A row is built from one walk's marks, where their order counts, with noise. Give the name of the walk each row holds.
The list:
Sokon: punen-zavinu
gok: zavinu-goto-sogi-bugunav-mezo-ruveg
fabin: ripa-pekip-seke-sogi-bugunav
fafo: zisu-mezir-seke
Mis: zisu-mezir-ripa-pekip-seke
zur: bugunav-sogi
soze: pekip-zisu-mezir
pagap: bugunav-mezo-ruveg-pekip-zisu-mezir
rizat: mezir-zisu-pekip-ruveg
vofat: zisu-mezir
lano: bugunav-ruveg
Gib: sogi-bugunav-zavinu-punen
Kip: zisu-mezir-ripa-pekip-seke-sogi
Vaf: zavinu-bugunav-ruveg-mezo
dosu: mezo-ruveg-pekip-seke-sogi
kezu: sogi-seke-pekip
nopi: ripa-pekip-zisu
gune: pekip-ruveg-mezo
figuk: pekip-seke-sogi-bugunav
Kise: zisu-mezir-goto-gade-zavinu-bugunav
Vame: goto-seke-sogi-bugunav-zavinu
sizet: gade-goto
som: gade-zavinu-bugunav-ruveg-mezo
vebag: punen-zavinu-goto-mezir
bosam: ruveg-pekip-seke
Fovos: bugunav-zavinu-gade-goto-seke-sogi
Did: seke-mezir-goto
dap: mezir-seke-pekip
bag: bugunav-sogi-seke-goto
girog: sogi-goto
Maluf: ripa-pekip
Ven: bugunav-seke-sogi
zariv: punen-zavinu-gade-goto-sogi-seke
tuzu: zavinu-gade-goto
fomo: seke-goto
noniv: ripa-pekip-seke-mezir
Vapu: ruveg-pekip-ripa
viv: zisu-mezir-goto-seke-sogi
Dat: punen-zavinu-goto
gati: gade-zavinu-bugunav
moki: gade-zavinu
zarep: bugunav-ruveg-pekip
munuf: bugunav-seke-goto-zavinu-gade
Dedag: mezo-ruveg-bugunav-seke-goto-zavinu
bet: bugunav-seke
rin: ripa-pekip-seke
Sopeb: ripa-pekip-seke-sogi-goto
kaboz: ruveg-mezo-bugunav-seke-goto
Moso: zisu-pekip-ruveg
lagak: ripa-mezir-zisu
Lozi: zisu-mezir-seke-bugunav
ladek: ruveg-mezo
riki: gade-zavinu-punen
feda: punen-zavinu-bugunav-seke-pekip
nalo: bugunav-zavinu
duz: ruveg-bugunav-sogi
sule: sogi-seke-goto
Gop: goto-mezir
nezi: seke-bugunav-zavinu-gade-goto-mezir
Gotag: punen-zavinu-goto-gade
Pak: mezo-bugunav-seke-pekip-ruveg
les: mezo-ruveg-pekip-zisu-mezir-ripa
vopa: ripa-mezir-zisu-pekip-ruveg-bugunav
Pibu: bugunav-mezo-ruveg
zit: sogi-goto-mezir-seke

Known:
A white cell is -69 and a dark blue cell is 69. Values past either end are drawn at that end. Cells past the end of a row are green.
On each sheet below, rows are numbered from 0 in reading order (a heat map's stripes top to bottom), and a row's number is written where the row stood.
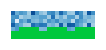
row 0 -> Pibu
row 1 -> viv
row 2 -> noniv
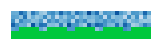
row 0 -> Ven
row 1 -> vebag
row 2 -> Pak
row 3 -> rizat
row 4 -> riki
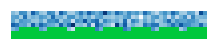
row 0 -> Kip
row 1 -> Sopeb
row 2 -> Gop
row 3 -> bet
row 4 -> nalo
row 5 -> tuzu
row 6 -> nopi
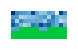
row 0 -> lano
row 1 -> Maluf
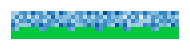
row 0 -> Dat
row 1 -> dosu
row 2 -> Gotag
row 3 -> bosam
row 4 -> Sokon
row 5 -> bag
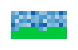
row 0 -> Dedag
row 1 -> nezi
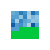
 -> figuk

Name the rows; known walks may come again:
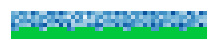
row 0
Dedag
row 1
Did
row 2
Sokon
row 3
nezi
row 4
rizat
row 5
zarep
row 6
rin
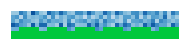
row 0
Mis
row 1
fafo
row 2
munuf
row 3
feda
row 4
Fovos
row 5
zur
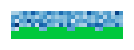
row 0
Gop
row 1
Lozi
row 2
Vaf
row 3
les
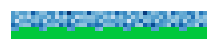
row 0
som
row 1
Vame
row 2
lano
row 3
Kise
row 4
gune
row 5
fabin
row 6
Ven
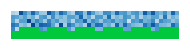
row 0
fomo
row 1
dap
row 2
sule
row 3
viv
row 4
gok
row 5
duz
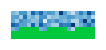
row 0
Kip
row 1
Pibu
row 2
sizet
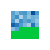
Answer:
pagap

